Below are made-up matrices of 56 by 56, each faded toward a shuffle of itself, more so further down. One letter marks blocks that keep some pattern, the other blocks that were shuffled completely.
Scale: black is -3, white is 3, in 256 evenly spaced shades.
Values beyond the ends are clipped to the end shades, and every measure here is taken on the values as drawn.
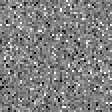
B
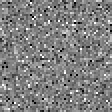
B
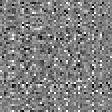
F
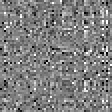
F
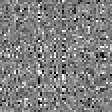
F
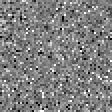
B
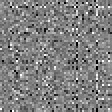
F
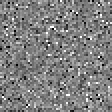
B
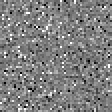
B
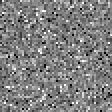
B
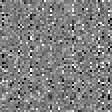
F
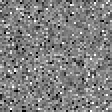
B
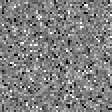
B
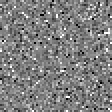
B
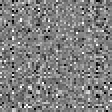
F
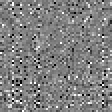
F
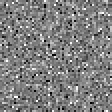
B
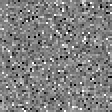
B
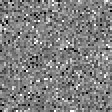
B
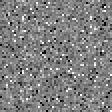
B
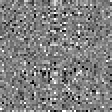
F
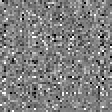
F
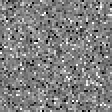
B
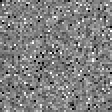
B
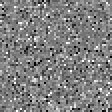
B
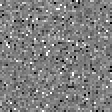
B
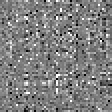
F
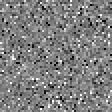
B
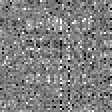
F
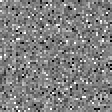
B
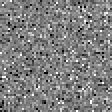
B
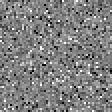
B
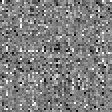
F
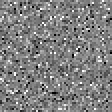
B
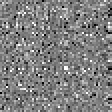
F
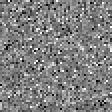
B
